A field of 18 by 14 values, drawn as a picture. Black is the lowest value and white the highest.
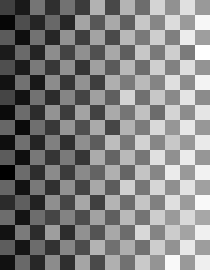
Average level on the scale: 50%. Mirror symmetry: none. Grain: checkered. Slope: up to the right.
